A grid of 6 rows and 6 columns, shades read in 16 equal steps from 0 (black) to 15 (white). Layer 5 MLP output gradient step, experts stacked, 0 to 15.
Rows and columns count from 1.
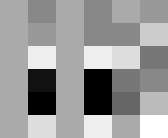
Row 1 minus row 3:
0 -6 0 -6 -3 2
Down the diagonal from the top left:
10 9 10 0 6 15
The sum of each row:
55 57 68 36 37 72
